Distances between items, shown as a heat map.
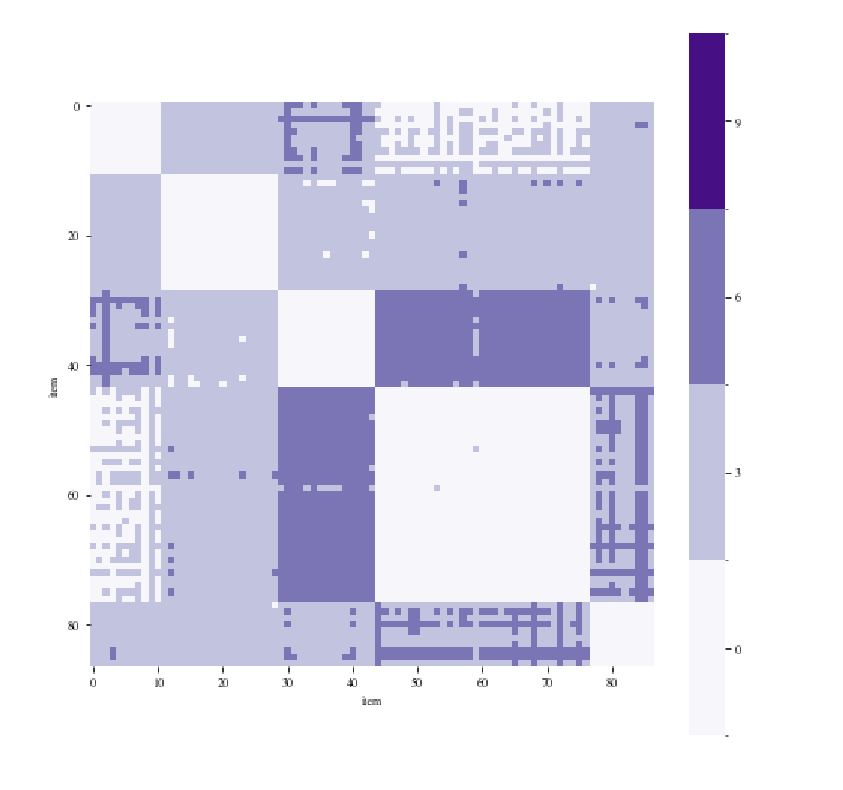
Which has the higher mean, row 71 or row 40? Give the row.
40
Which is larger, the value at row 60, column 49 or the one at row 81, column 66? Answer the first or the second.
the second
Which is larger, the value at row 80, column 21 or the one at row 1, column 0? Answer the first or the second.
the first
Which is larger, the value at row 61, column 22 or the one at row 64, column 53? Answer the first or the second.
the first
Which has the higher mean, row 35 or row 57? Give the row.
35
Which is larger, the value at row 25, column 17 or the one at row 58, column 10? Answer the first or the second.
the second
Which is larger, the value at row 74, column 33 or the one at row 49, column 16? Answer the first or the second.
the first
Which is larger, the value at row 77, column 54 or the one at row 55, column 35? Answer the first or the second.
the second
